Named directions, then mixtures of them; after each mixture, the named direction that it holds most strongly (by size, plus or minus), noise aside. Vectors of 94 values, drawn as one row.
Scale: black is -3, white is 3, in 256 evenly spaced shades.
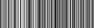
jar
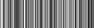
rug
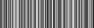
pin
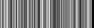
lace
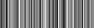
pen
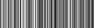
jar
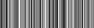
pen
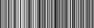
jar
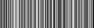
pin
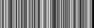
lace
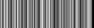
lace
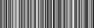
pin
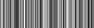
rug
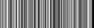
lace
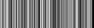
lace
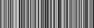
pin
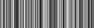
rug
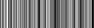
lace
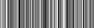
pen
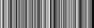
lace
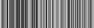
jar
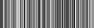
rug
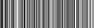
rug
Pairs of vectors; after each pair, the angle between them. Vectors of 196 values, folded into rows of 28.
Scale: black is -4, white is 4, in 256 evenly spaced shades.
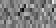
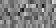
nearly parallel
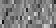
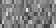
nearly opposite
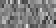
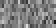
nearly parallel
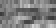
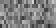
partly opposed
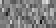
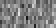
orthogonal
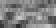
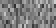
orthogonal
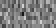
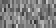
partly aligned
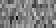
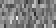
nearly opposite
